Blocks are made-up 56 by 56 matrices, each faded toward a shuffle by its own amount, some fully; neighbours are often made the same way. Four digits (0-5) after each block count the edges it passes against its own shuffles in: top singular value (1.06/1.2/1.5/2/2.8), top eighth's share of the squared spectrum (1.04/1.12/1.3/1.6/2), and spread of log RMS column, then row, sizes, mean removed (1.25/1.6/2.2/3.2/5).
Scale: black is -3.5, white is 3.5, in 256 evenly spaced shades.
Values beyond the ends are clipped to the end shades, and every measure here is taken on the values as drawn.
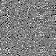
3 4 2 1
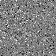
1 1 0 0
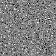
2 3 1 1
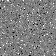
0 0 0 0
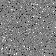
0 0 0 1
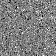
1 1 0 0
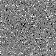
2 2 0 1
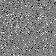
2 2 0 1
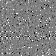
3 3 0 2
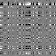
5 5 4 4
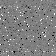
2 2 0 1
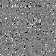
3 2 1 1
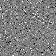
3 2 0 1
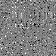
3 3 1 1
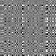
5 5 4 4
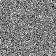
0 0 0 0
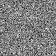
0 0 0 0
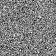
0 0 0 0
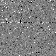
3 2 0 1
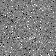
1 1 0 1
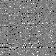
3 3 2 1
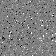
1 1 0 0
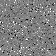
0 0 0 0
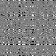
4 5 2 3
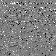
3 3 0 2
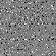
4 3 0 1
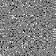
3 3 1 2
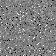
3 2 0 1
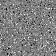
0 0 0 0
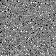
0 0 0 0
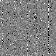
3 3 2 0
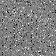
2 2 1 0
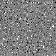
3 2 1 0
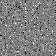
3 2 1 0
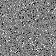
0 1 0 0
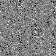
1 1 2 0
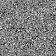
1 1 0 2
